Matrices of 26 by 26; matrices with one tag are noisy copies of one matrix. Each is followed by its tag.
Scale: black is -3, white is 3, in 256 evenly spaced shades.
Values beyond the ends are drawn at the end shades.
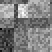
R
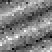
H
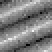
H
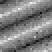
H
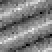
H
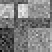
R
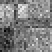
R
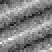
H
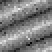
H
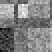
R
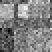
R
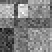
R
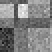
R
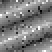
H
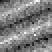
H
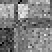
R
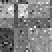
R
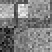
R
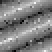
H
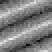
H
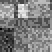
R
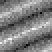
H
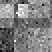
R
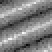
H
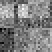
R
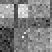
R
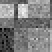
R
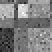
R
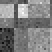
R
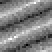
H
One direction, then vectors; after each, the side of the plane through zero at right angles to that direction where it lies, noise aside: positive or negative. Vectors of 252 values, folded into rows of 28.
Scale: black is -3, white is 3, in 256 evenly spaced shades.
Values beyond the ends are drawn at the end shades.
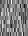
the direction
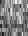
positive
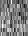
positive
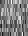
positive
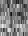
positive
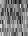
negative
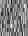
negative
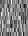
positive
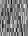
negative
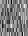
negative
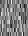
positive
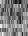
negative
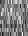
positive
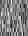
positive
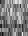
positive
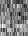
positive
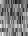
negative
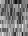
negative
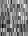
negative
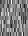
positive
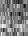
positive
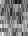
negative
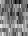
negative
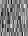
negative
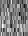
positive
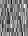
negative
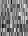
negative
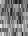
negative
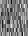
negative
